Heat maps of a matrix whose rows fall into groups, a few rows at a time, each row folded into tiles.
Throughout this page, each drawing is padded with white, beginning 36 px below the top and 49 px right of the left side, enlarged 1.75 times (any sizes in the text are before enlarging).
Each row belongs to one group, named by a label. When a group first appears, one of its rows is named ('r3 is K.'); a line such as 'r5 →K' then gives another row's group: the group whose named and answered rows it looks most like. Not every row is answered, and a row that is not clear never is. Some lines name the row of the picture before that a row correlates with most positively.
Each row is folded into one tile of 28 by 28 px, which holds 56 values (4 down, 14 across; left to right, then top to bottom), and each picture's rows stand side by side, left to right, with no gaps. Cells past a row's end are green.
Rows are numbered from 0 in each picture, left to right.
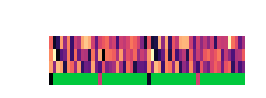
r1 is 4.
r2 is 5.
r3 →4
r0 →5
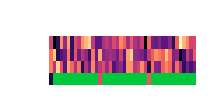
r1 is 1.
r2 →4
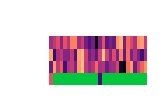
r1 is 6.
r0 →1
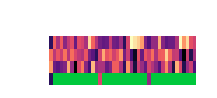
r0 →6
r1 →4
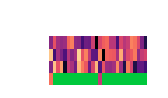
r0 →1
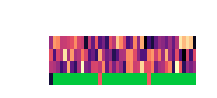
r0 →6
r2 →4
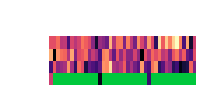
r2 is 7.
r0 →4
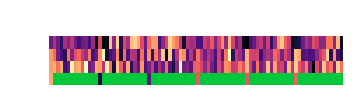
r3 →1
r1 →5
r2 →6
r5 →1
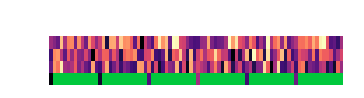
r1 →7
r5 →7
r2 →5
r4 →6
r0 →7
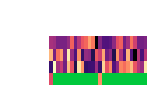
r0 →4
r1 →1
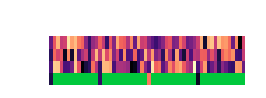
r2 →1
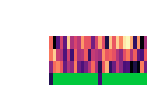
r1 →7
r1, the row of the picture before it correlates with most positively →3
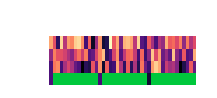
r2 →7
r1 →5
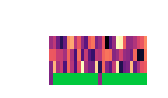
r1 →6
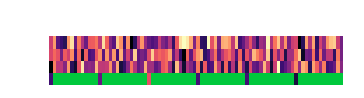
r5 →5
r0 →6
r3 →5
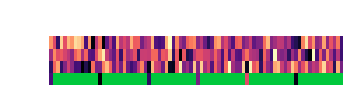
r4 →1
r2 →6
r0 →7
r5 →5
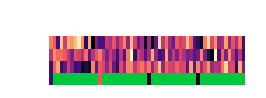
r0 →7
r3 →5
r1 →1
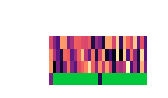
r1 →5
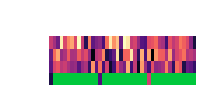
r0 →7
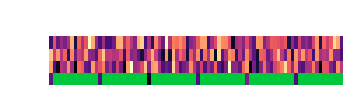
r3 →6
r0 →6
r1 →6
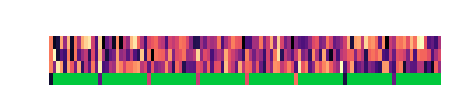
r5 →1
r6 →7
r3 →1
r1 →5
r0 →5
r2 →4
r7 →7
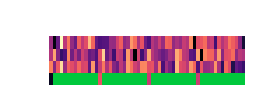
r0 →5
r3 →4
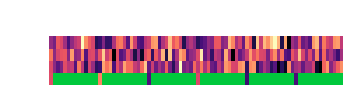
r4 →7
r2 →6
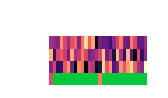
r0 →4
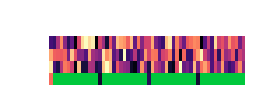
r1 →7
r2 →6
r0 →4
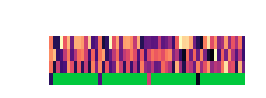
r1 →5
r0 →5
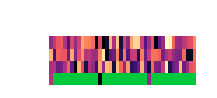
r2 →6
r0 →4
